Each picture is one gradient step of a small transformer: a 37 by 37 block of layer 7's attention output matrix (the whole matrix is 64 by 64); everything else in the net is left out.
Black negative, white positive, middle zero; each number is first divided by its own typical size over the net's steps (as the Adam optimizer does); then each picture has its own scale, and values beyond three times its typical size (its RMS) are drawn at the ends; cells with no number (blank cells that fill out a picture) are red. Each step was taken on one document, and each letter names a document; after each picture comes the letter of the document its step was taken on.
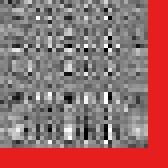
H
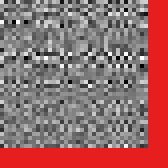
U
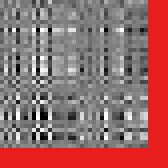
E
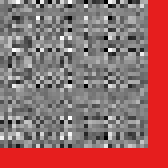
H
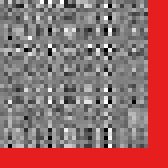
H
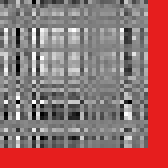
E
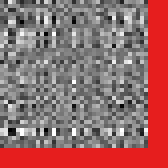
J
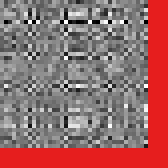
U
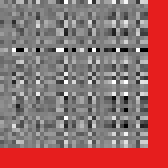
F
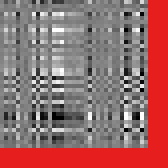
E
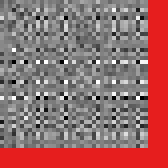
F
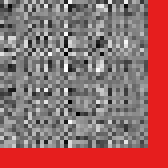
U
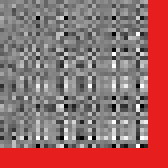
F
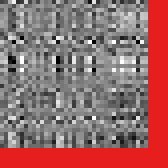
J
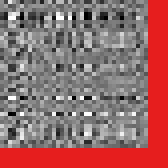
J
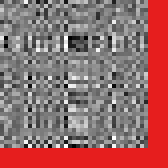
U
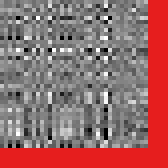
H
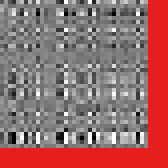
F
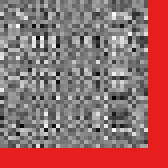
J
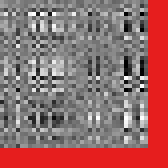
E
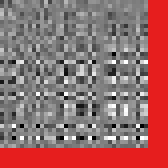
F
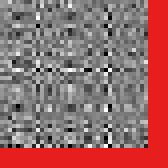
H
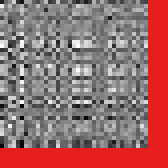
J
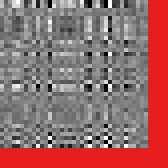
H
